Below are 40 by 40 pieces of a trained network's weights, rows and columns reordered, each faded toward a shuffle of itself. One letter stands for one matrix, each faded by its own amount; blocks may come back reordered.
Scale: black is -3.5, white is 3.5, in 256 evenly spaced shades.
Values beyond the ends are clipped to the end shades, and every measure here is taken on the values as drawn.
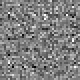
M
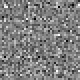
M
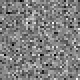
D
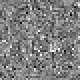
D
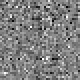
D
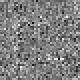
M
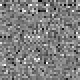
D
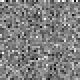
D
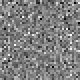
D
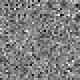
D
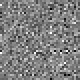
M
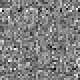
M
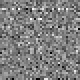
M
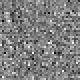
D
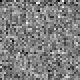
D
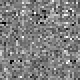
D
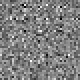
M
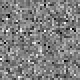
D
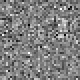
M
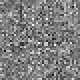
D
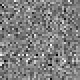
M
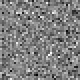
D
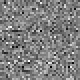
M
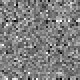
M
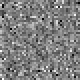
D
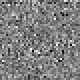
M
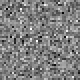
D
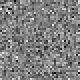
D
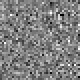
M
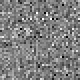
D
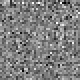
D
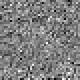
M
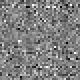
D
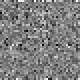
M
